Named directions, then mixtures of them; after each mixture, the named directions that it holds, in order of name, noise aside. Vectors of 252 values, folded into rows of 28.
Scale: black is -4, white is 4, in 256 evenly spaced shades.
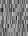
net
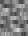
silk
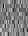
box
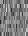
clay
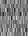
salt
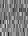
box, clay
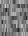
clay, silk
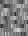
silk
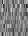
clay, net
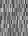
net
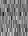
salt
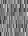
clay, salt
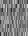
clay, net, salt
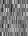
clay, net, silk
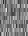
clay, salt, silk
